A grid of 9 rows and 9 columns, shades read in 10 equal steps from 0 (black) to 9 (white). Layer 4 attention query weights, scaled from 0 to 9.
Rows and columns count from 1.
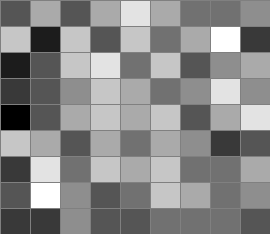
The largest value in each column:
7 9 7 8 8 7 6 9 8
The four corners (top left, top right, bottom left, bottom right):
3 5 2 3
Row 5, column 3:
6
